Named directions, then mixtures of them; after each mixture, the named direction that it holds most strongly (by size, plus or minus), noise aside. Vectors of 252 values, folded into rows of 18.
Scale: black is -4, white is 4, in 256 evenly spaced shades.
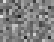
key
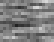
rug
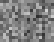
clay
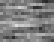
rug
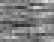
rug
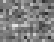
key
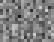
key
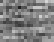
rug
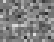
key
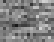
rug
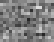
clay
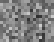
clay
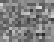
clay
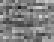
rug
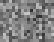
clay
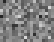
key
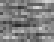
rug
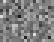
key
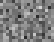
key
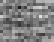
rug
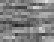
rug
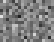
key
